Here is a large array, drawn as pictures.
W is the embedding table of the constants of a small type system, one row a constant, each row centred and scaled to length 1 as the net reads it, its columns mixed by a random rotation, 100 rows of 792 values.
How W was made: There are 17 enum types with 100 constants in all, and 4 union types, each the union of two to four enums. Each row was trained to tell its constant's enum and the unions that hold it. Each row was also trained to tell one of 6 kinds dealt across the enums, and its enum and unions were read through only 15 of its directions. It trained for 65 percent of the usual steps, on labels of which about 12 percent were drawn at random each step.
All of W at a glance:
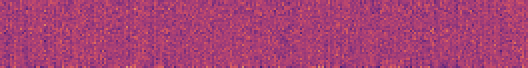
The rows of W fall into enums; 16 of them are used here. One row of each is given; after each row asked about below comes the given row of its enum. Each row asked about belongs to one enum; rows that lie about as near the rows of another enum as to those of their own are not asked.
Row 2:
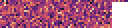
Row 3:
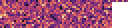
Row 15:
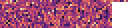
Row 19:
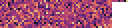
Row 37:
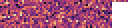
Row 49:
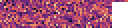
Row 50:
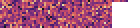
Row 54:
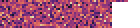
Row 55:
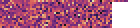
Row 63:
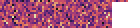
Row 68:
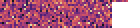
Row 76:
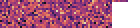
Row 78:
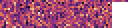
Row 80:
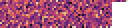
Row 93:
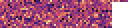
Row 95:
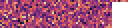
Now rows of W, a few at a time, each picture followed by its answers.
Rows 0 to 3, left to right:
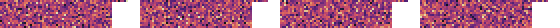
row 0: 80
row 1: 3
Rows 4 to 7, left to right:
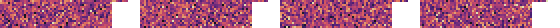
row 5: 76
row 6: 78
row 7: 68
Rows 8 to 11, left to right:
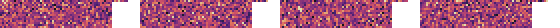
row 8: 37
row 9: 95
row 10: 2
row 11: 68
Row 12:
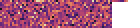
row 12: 68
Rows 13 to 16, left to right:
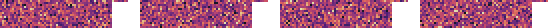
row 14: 63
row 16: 19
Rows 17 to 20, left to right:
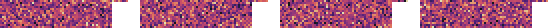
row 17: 19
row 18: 19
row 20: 80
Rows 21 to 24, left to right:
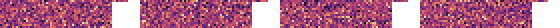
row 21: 76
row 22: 63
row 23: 3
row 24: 95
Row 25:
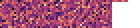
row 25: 50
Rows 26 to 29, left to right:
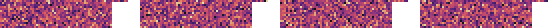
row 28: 49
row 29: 76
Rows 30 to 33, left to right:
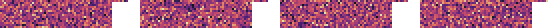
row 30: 19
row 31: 93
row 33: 95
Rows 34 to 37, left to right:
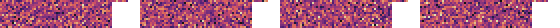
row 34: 50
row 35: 76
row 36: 19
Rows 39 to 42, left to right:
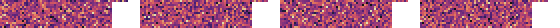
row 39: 3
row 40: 37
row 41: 19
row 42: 49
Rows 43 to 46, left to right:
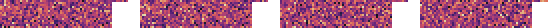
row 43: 80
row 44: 80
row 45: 78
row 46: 63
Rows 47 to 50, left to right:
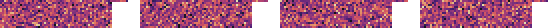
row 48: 50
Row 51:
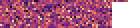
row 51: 3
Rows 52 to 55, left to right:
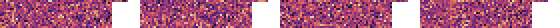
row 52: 37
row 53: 49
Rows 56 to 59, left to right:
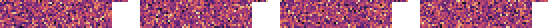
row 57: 68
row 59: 63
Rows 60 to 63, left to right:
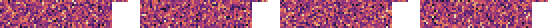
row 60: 80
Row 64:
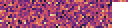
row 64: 49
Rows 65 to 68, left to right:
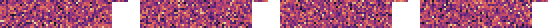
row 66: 76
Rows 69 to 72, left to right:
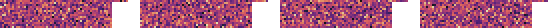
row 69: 80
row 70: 49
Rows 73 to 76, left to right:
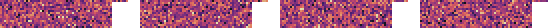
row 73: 3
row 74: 95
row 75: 63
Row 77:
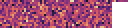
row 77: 76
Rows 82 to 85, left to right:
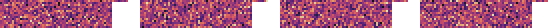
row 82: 3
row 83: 68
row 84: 2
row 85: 49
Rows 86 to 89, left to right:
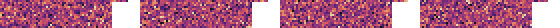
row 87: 95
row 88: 68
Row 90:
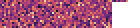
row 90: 95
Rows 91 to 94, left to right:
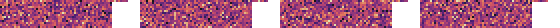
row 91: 37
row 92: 49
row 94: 68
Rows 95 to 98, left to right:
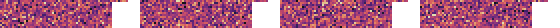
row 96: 63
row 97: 95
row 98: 37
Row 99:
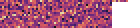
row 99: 37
